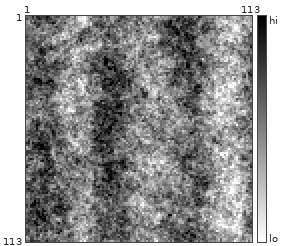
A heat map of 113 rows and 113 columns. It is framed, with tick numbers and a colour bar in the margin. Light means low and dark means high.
Stripes: upright, repeating 3 times. Average level on the scale: 50%. Grain: blotchy.
